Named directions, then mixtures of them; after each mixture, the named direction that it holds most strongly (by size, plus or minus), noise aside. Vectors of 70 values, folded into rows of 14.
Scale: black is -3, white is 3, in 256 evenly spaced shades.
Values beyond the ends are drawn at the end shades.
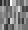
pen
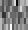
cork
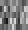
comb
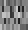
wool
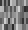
pen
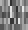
wool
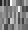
pen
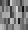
wool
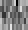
cork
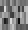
comb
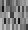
wool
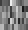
pen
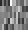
pen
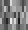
comb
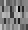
wool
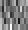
cork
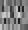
wool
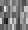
comb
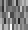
cork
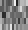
cork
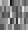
pen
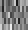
cork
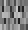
wool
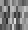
comb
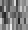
cork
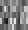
comb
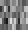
comb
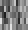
cork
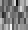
cork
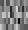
wool
